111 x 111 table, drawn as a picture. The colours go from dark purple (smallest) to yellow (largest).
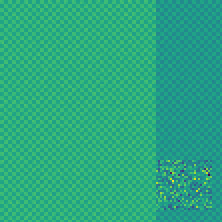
Roughest part: bottom right. Seam: vertical, 70% of the way across, the left part higher. Average level on the scale: 60%. Odd patch: rougher, in the bottom right.
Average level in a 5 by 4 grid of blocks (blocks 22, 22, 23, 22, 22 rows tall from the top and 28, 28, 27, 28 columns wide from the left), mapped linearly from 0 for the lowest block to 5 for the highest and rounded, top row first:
5 5 4 0 / 5 5 4 0 / 5 5 4 0 / 5 5 4 0 / 5 5 4 0
